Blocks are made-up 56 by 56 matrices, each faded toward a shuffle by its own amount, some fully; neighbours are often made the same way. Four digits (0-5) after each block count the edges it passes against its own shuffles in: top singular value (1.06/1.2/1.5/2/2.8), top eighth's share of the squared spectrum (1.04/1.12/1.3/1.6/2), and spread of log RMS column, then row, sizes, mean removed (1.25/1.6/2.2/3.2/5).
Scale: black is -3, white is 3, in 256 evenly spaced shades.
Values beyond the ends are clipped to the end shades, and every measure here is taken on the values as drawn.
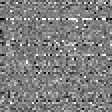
4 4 1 3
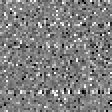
3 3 1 2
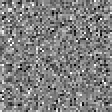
3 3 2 1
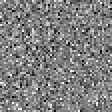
3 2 0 0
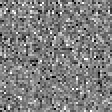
3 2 0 1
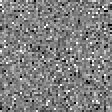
2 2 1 0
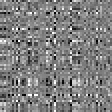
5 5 4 3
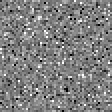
1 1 0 0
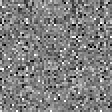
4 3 2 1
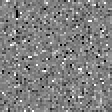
2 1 0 0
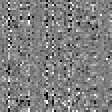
4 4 3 2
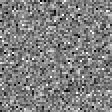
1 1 0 0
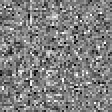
3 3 1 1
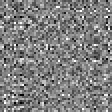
4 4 2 2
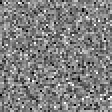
0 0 0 0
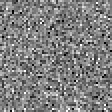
0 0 0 0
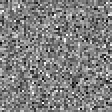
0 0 0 0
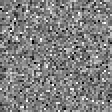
0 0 0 0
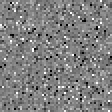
2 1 0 0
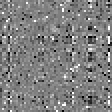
4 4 2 2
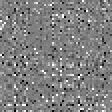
4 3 2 2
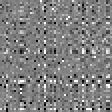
5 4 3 3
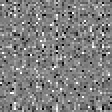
4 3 2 1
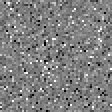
0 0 0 0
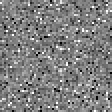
1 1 0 0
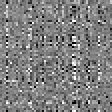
4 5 3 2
